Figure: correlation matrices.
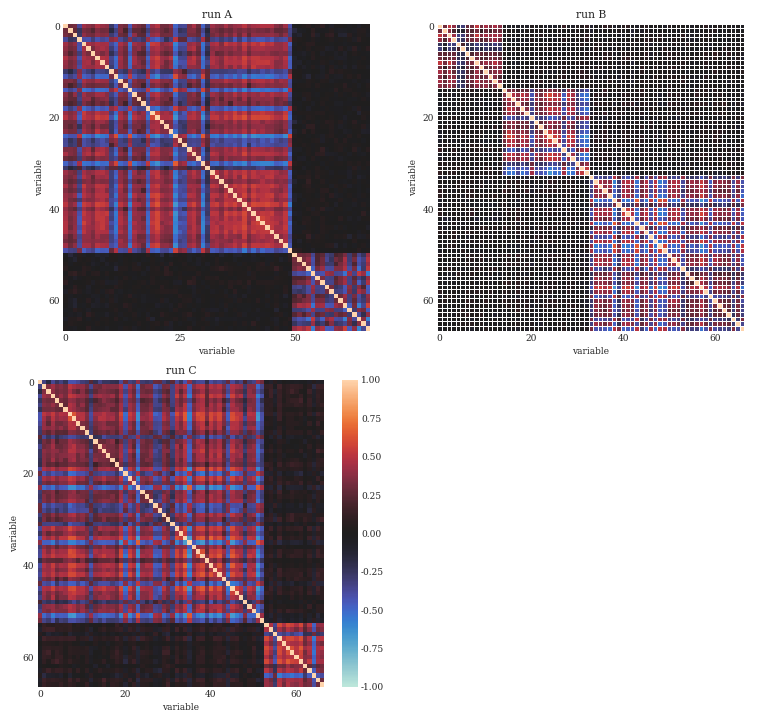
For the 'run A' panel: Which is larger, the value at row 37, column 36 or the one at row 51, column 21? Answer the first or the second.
the first
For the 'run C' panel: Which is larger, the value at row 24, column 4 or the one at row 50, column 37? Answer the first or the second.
the second
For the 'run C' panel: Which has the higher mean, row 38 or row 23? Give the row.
38
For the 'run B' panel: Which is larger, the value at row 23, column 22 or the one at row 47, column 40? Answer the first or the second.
the second
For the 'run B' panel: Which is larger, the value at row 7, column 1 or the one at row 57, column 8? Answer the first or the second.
the first
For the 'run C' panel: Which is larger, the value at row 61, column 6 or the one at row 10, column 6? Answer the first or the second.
the second
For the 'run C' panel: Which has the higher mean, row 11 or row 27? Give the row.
11
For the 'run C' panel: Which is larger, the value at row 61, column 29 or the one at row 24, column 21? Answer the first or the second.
the second
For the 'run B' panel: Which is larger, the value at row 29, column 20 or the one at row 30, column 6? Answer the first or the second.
the second
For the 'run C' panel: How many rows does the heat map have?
67
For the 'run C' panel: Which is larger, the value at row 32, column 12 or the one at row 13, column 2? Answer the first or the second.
the second
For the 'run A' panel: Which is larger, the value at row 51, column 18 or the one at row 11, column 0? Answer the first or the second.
the first
